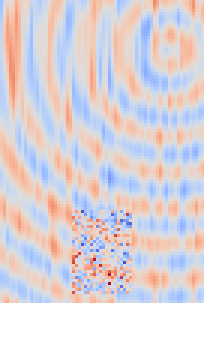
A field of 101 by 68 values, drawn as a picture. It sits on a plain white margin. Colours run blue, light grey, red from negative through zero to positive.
Neither half mirrors the other. An odd patch, rougher than its surroundings, sits in the bottom middle. The bottom middle is the roughest part. Concentric rings centre on the top right.
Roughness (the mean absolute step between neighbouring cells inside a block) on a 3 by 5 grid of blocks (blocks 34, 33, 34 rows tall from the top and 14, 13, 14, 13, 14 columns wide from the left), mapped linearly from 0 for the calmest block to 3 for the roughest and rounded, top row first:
0 0 0 0 0 | 0 0 0 0 0 | 0 1 3 1 0
